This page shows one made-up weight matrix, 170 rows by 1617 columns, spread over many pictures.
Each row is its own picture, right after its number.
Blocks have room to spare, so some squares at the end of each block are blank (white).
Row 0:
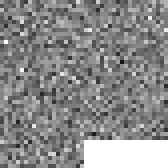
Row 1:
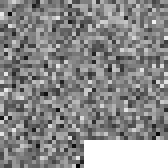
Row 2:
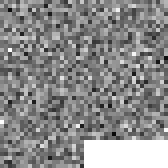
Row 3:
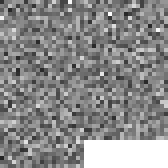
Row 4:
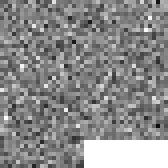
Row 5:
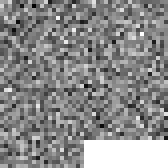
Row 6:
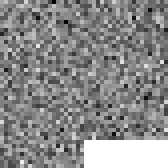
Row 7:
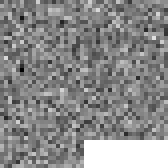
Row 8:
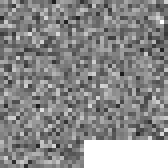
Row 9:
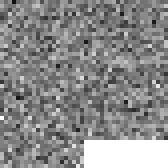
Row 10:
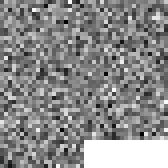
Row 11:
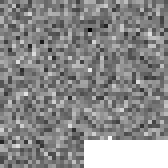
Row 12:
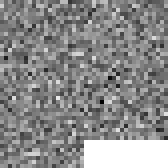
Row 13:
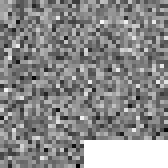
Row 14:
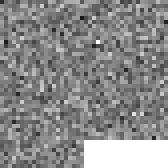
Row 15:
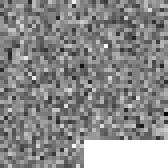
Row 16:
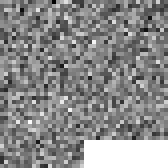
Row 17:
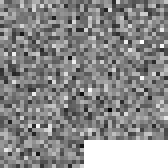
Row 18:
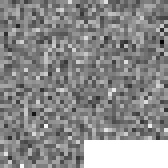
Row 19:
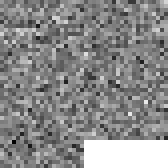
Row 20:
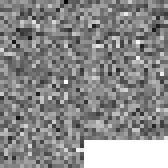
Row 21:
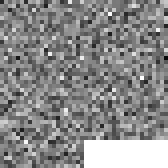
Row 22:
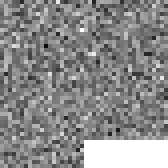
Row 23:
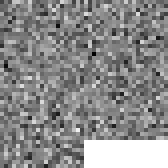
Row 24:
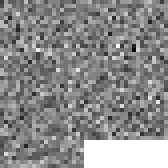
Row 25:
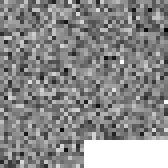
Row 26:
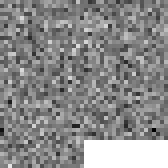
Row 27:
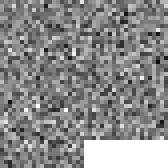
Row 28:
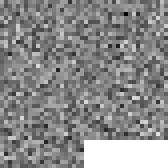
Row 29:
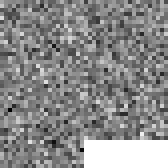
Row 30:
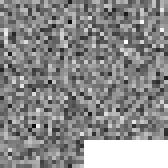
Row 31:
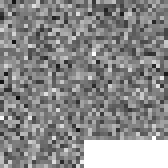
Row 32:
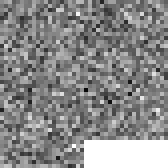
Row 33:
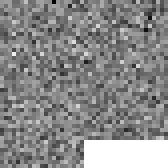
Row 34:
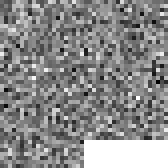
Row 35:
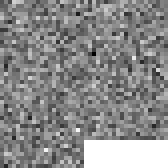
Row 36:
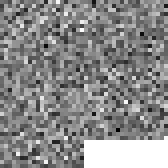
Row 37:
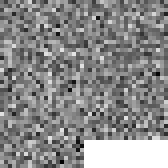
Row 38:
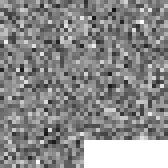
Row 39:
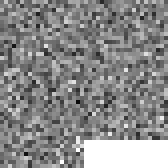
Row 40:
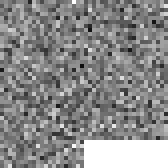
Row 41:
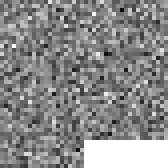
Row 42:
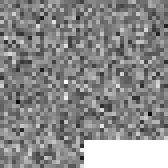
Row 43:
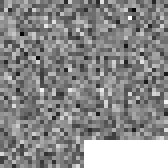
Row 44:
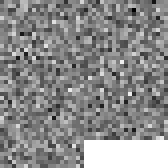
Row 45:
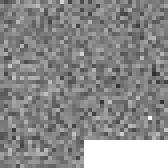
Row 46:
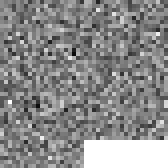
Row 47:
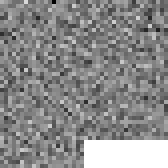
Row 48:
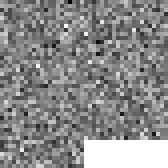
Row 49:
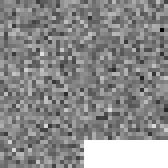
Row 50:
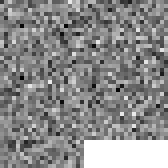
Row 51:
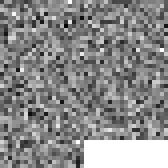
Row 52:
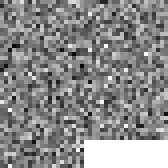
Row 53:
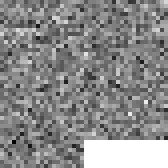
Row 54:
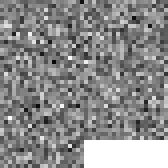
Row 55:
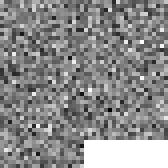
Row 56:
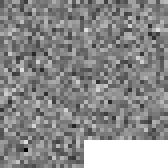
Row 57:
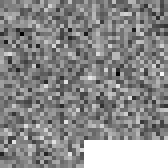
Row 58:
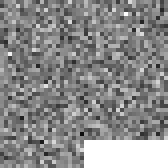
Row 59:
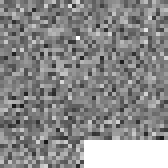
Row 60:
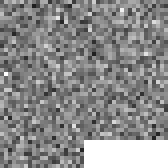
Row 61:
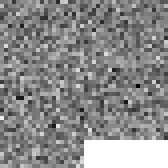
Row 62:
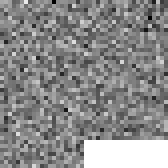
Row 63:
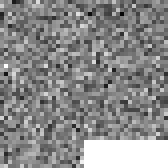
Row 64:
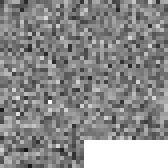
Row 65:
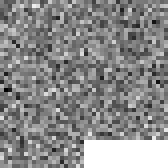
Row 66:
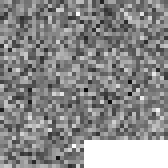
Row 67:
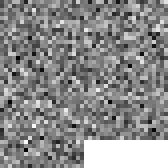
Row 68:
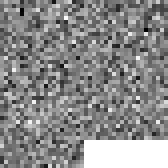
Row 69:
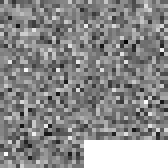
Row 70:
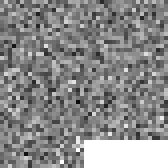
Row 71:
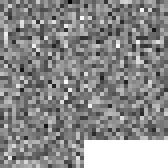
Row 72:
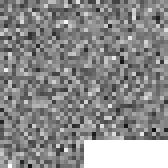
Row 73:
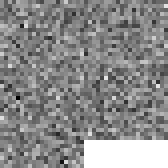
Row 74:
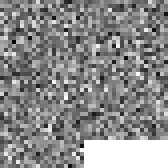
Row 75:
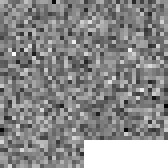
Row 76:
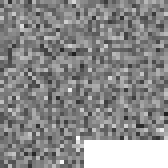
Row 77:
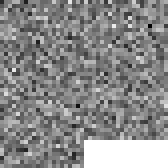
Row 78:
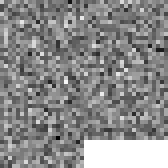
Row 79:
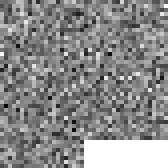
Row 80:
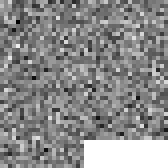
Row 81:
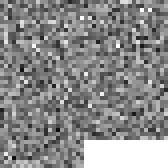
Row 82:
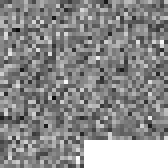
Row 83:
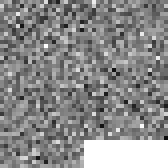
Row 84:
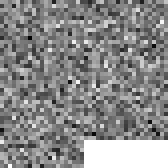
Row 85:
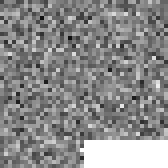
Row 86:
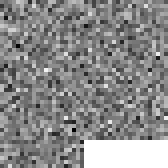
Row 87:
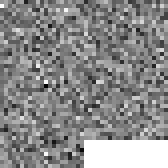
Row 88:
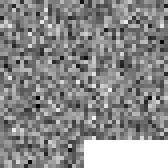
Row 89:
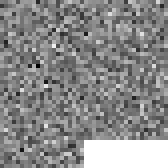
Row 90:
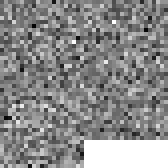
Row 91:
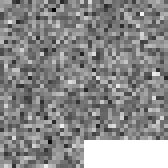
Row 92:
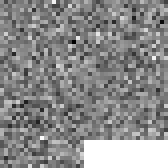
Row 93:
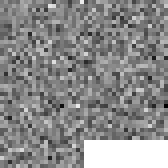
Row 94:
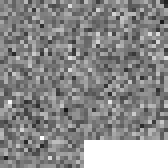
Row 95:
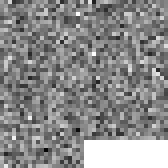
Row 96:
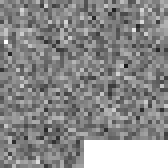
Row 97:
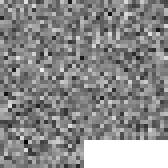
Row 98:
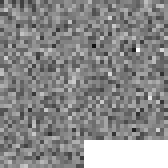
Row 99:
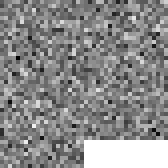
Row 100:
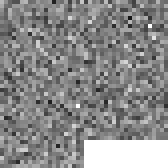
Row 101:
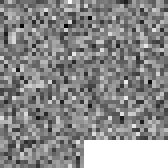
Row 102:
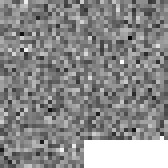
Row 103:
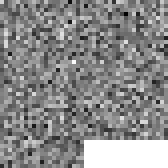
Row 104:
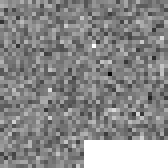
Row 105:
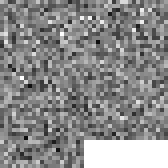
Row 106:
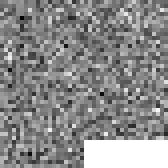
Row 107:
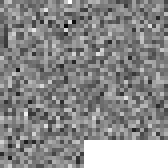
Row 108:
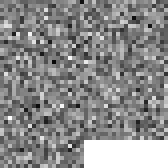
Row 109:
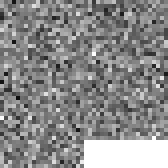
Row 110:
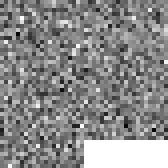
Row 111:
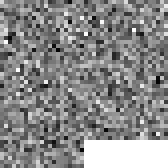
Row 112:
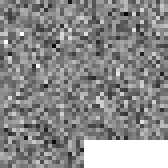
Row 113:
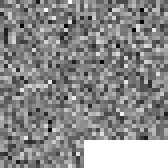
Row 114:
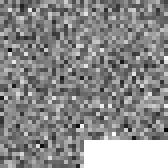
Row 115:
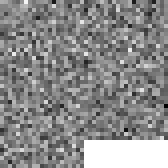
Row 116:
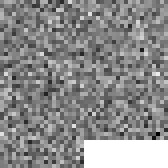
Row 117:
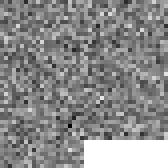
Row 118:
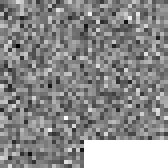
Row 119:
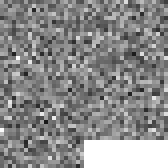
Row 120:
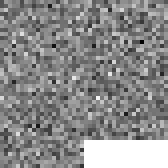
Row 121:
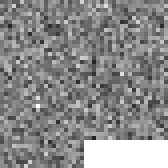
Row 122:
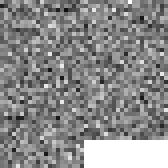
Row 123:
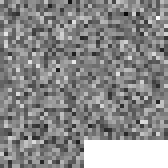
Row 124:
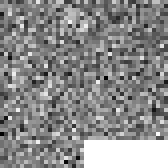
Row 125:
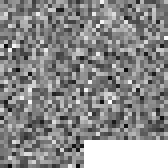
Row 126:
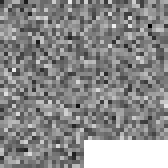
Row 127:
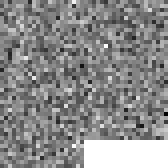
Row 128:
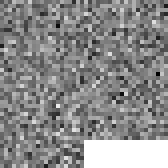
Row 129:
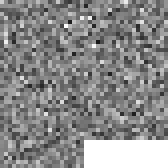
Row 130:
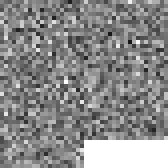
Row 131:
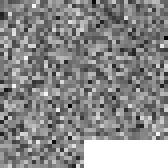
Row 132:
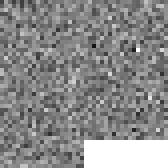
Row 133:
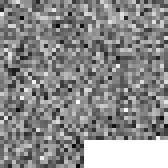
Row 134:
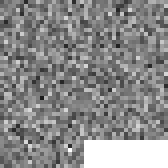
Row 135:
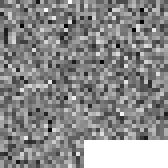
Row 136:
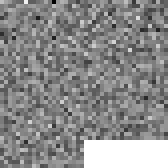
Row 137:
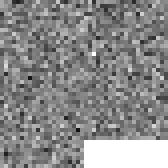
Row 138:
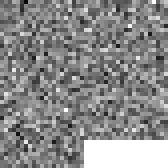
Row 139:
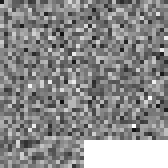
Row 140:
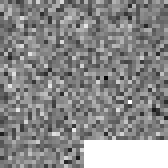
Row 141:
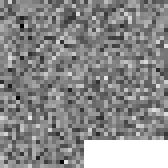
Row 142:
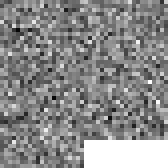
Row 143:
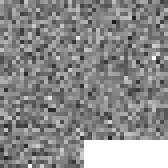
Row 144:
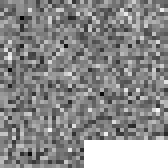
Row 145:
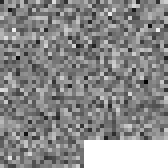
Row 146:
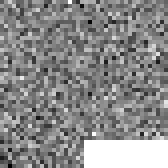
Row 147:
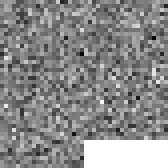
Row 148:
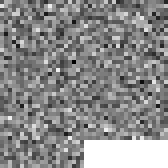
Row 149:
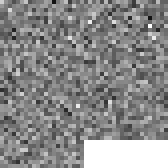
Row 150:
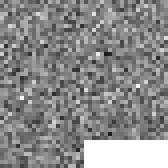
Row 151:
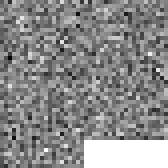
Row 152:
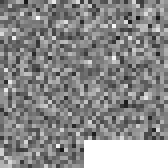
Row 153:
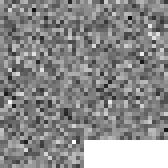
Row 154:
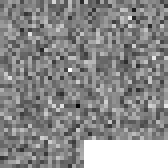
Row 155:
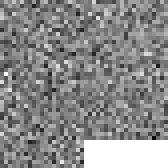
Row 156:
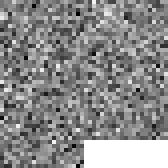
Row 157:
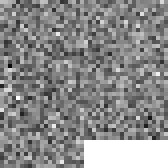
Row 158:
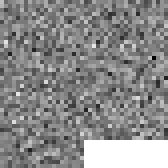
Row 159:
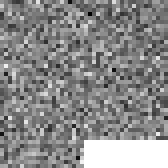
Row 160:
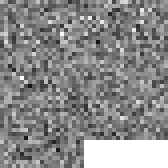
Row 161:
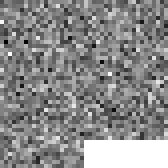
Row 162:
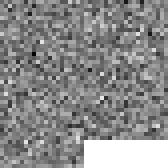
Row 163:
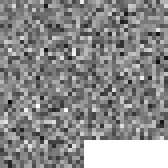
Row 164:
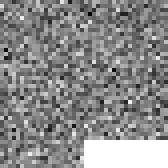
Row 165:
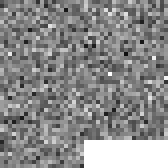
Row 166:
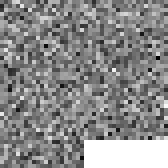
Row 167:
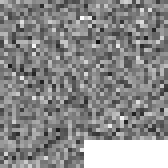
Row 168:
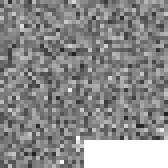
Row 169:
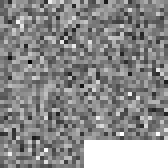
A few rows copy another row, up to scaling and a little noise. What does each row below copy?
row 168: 76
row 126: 77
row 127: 15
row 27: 163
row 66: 32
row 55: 17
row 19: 53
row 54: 108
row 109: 31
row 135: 113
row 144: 106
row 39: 70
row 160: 105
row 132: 98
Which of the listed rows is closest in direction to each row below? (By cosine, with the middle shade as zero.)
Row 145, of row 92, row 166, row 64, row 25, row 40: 25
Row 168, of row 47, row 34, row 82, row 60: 34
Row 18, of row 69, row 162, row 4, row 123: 69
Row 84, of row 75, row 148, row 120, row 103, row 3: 75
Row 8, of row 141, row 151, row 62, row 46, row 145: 46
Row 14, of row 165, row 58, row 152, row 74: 165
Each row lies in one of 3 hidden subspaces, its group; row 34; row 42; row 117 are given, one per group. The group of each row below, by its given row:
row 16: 117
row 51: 42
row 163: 117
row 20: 42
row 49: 42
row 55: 42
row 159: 34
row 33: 117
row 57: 42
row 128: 34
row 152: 117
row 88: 117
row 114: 117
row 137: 34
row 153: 117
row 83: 34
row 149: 117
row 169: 34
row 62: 117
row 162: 117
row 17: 42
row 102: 117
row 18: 42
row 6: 117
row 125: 34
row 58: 42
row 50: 42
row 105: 42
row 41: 34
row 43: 117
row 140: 34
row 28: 42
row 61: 34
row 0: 117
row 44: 117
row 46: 117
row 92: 117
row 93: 117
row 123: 42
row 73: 34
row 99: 117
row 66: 34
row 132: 42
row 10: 117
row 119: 117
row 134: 117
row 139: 42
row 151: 34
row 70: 34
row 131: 34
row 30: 42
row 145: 117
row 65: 34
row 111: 42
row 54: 117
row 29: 42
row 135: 42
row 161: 42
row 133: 34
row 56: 117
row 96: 42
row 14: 42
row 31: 34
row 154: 117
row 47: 117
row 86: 34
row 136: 117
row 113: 42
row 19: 42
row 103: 42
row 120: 42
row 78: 42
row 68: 117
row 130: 42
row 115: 117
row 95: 34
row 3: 117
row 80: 34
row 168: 34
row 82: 42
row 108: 117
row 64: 117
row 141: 34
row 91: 34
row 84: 117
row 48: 42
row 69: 42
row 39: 34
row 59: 117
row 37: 34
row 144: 34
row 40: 34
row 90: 117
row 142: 42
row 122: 42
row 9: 34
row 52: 34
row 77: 117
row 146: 117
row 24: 42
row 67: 117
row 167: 42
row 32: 34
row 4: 117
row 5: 34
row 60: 34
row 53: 42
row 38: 42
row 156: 34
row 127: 34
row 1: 34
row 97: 117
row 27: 117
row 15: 34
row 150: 34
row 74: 42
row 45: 34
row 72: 117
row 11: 117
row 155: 34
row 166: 34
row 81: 42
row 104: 42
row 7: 117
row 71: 42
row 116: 34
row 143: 117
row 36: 34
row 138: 117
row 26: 117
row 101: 42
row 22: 34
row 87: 42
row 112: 42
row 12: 34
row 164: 34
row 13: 34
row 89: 42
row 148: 42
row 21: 117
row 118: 34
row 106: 34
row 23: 34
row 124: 34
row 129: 42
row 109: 34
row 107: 42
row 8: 117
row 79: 34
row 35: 34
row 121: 117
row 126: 117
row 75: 117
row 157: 34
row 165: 42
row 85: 42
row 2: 117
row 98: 42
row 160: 42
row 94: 117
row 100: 117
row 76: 34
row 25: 117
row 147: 34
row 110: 117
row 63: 34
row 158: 42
